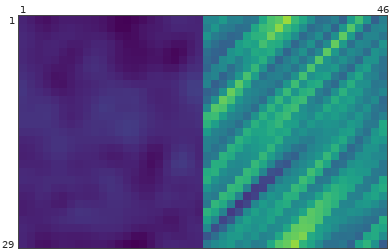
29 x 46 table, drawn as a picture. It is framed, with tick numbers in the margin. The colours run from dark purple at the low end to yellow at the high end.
It is made of 1 by 2 panels. Panel 1,1: very low, blotchy, faint in contrast. Panel 1,2: middling, slanting up to the right, strong in contrast.
